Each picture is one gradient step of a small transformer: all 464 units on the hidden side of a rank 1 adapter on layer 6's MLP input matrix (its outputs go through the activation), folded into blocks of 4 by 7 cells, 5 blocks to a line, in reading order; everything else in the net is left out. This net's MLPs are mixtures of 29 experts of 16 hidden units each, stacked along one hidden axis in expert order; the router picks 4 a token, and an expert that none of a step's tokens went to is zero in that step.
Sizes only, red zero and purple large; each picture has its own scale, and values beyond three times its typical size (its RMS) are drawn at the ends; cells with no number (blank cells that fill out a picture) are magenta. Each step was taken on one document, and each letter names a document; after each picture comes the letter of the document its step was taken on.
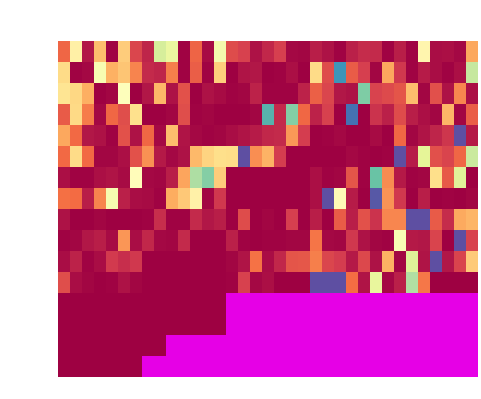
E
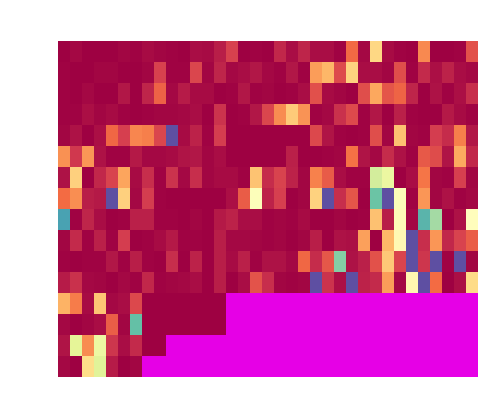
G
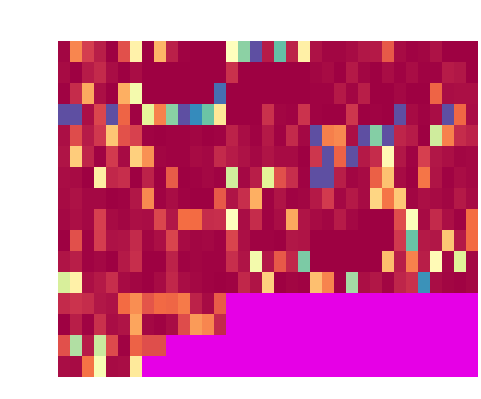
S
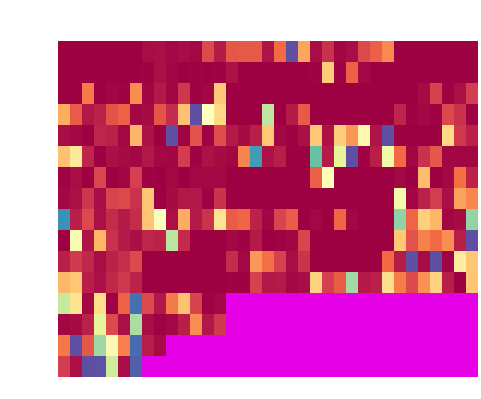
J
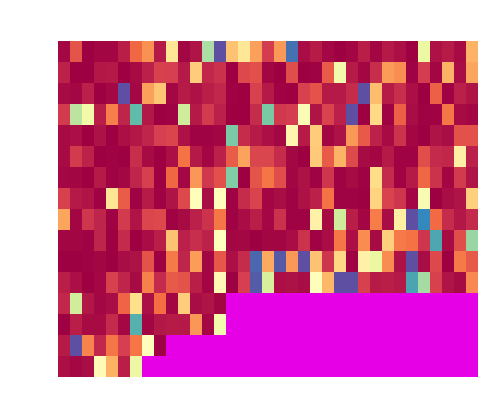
G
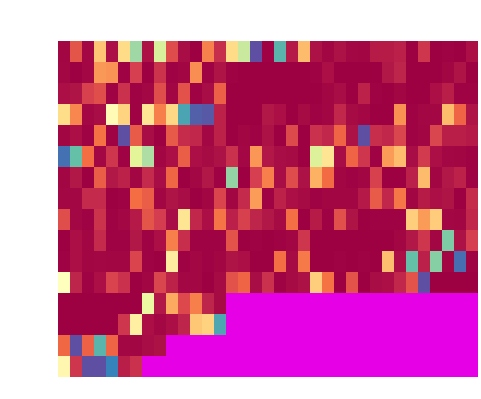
S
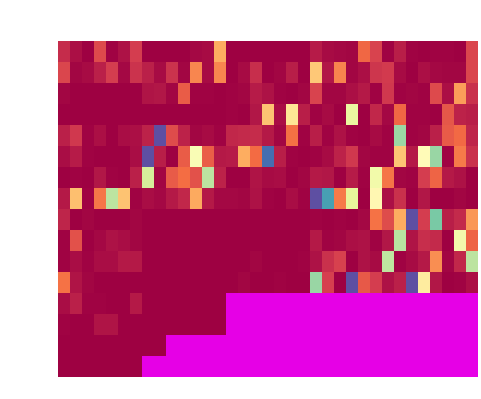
E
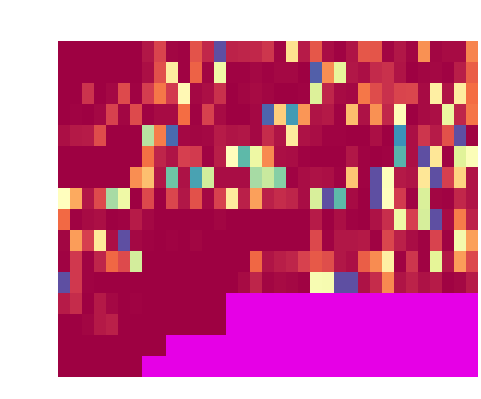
E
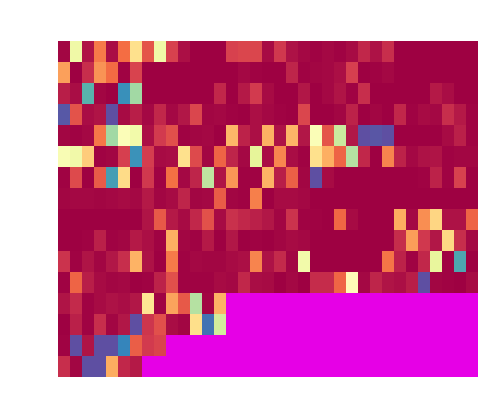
S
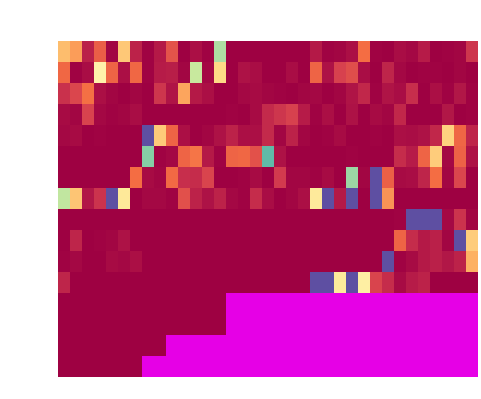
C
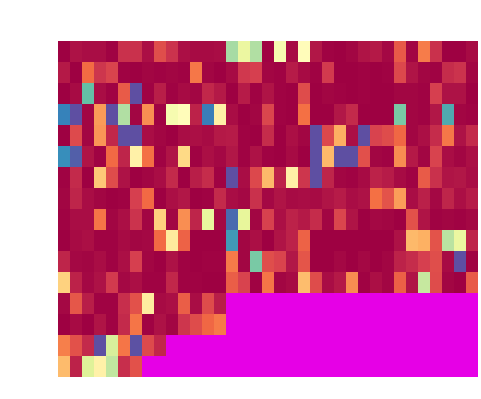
S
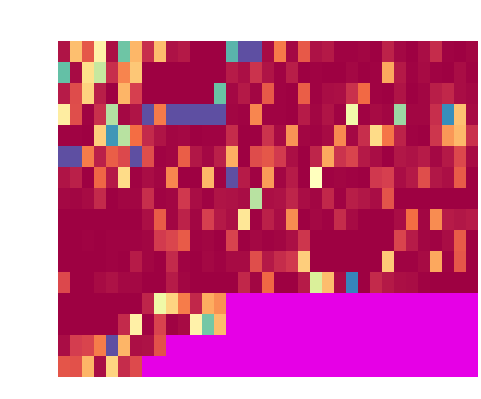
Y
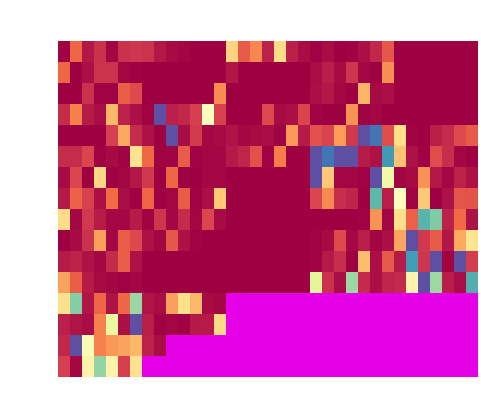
J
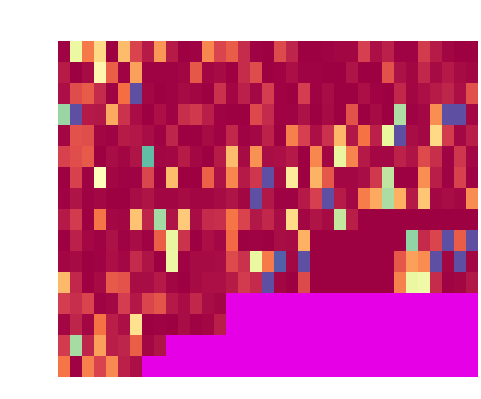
S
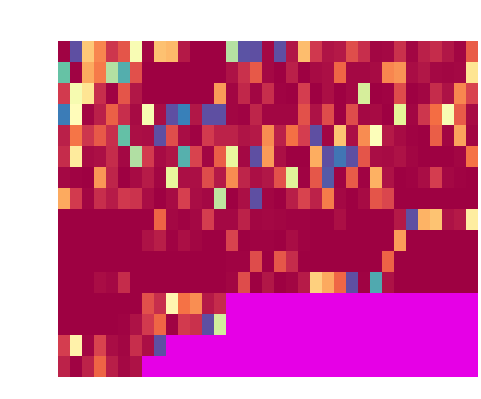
Y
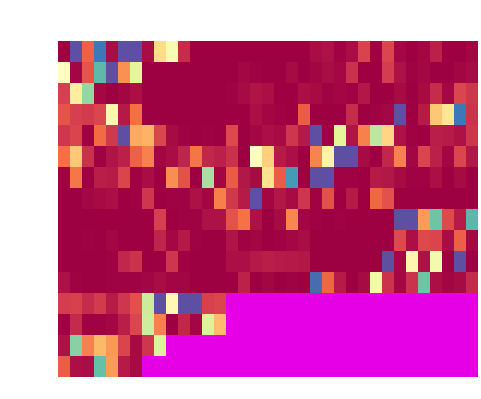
Y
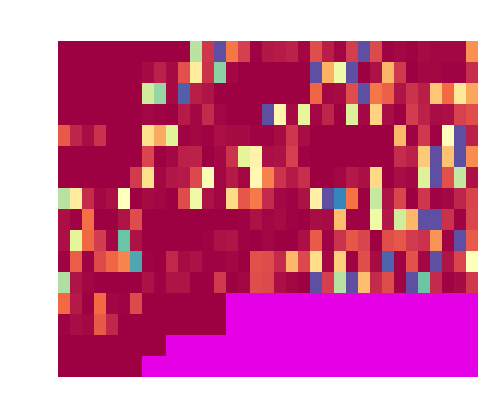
E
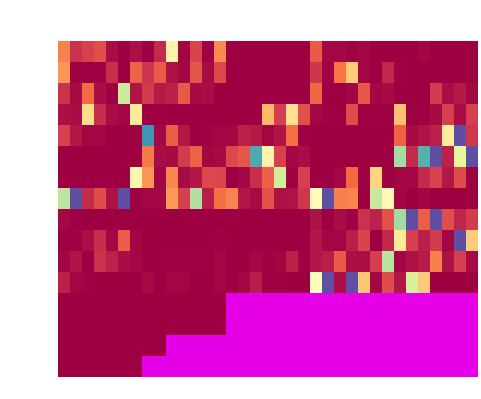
E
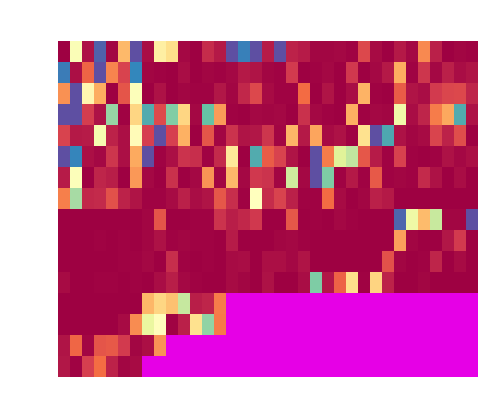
Y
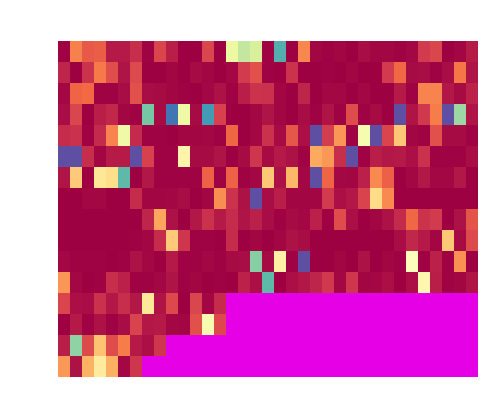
S
